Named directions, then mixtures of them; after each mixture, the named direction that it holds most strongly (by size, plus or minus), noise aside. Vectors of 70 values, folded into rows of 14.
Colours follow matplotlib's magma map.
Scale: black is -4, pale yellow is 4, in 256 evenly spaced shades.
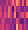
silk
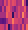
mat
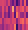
silk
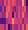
mat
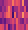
mat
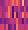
silk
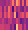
silk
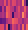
mat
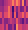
silk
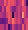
mat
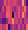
mat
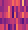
silk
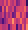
mat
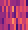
silk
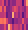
mat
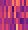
silk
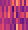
silk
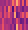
silk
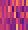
silk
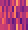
silk
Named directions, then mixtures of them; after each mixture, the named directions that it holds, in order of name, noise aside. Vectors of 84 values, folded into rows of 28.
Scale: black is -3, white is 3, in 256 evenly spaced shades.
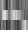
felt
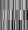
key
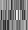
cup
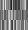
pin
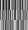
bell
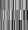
key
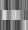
felt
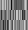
cup, pin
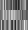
felt, pin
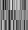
pin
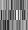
cup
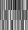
bell, pin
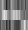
felt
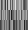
bell, pin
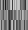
pin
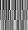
bell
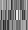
cup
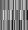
key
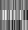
felt, key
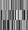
cup, key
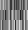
key, pin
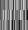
key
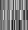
key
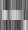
felt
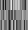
pin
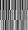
bell
